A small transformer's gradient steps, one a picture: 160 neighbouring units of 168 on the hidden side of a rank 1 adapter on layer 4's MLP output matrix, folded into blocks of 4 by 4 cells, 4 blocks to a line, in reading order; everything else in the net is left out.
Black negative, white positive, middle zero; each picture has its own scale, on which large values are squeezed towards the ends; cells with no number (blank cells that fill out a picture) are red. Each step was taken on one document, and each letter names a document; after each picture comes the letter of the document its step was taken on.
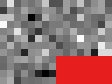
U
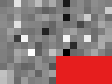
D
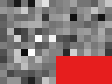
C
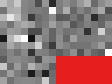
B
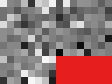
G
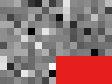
G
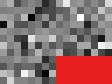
U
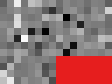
D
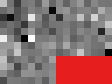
B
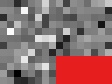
C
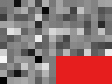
C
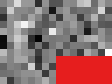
B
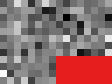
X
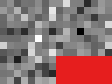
C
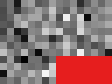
X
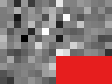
D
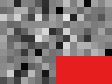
C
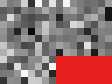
G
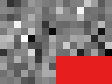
B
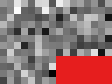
G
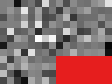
C
